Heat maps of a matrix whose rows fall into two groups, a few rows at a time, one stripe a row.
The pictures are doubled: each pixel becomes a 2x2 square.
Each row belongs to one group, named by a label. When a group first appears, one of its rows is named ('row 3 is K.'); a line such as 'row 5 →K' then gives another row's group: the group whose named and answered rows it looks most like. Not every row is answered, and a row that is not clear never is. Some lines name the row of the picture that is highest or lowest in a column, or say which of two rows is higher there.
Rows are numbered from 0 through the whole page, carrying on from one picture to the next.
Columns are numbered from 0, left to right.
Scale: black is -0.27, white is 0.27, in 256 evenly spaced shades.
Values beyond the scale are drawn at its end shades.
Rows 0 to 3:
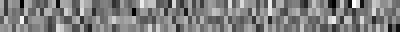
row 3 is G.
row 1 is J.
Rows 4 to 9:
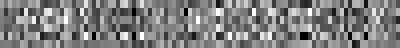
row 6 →G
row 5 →J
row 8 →J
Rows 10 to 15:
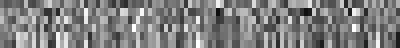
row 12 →G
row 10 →J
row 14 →G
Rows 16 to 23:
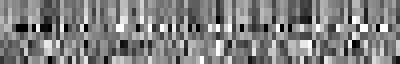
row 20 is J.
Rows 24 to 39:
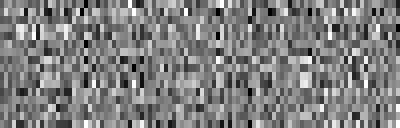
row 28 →G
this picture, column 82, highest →28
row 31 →J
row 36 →G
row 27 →G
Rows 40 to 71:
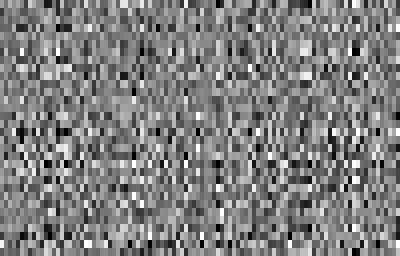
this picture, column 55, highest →66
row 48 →G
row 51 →J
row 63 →J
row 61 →G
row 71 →J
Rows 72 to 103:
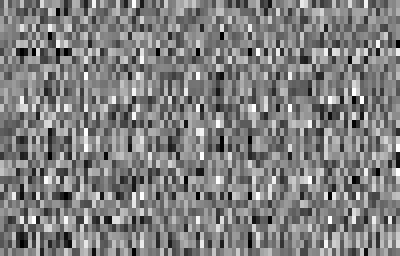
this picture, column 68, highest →94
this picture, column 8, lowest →78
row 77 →G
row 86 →J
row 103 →J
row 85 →G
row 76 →G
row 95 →J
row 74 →J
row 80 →J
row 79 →J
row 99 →G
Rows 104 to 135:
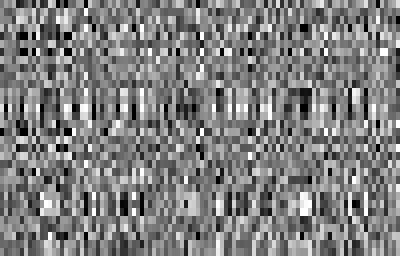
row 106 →G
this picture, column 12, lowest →110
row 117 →J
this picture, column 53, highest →117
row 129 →J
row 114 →J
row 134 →J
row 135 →J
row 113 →G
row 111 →G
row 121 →G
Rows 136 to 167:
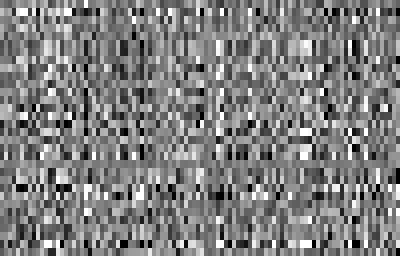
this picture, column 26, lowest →151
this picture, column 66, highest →160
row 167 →G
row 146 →G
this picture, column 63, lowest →151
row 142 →J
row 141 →J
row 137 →G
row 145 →J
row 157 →G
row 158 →G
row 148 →J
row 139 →G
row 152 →J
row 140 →J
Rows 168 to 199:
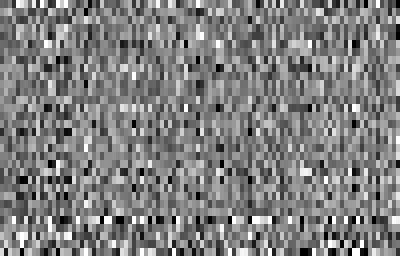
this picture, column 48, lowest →199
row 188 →G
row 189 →J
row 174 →J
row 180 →G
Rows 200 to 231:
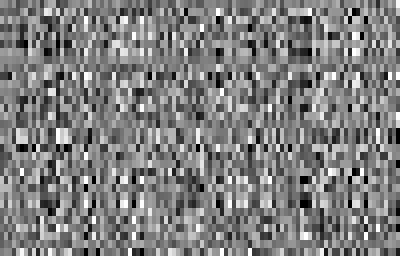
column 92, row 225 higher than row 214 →Yes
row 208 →J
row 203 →G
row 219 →G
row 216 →G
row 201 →J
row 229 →J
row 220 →G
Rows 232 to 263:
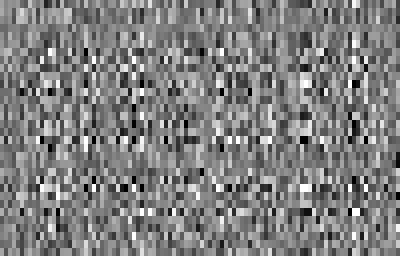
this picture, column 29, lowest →249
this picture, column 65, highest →249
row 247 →J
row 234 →G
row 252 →G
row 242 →J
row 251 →G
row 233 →G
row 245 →J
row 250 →G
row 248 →J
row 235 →G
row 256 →G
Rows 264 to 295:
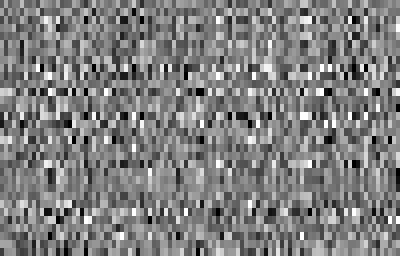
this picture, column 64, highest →279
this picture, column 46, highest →290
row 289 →G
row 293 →G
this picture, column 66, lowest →295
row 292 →G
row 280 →J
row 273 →J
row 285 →G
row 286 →G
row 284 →J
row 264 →J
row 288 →J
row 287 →G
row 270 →J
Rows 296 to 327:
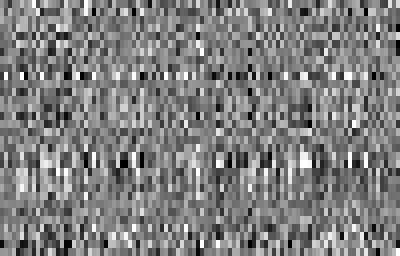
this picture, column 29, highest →305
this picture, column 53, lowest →305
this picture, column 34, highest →317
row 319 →G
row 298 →G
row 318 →G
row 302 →G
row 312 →J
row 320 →G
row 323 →J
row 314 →G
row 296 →G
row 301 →G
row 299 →G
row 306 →J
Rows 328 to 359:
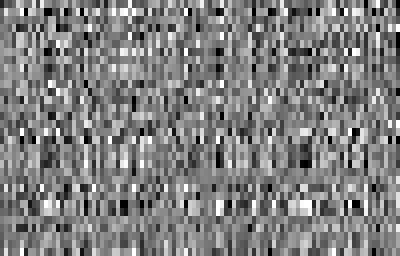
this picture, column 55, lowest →342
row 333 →G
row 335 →G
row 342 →G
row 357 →J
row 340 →J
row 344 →J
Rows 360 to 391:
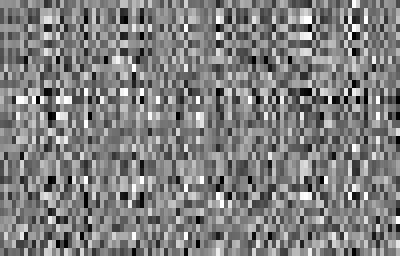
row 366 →J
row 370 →J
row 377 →G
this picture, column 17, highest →372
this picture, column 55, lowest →382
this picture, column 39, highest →372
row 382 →G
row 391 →J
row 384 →J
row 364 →J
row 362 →J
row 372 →G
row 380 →J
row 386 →G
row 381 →J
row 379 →J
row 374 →G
